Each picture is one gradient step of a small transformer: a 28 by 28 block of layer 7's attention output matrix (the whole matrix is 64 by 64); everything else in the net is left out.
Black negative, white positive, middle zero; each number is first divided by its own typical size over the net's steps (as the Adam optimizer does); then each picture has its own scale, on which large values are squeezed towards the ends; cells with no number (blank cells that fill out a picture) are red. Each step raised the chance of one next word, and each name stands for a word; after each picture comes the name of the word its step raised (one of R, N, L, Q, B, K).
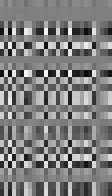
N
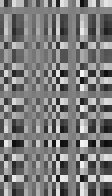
N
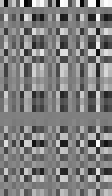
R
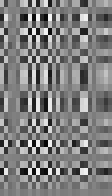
R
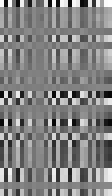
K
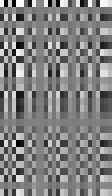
R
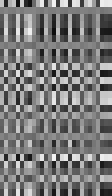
N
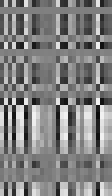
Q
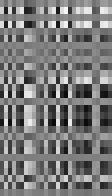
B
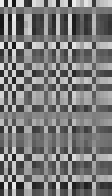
N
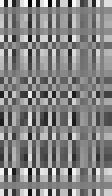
K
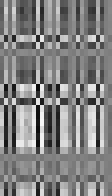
Q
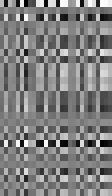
R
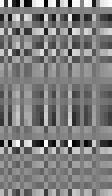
R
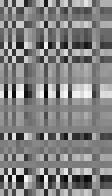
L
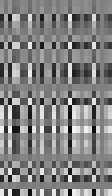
Q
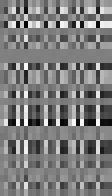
B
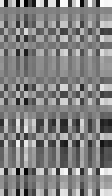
K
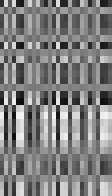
Q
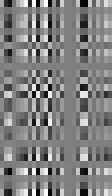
K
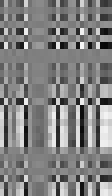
Q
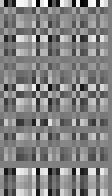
K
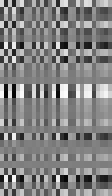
L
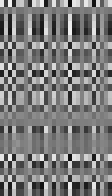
N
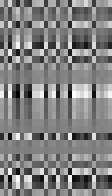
L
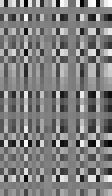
R
